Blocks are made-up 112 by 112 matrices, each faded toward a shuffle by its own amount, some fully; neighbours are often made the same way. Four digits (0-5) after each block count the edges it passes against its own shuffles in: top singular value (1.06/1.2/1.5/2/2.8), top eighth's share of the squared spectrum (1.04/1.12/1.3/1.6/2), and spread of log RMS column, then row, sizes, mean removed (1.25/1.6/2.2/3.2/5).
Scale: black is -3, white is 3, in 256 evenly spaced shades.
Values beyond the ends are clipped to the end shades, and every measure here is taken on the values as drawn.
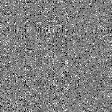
4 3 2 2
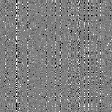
5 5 4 2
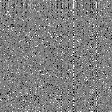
4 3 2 1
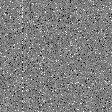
3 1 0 0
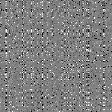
5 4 3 3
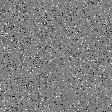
2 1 0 0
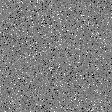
2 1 0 0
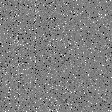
3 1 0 0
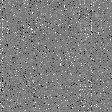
3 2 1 0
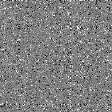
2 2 2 2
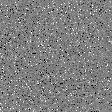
0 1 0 0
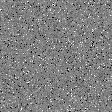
0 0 0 0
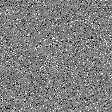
0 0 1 1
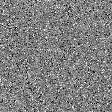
2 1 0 0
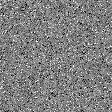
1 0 0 0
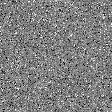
2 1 1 0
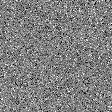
2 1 0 0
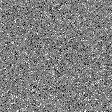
0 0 0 0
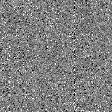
3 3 2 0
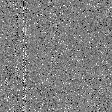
2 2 2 0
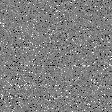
2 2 0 1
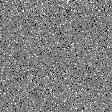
2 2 0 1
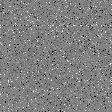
2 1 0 0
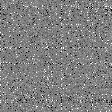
3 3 2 2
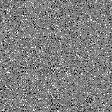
4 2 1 1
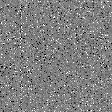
3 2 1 0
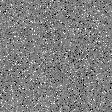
1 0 0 0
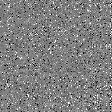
4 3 2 1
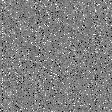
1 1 1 0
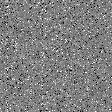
1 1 1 0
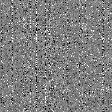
3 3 3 0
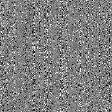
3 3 4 0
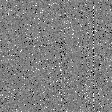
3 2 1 0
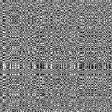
5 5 4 4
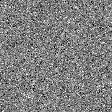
2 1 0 0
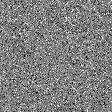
1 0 0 0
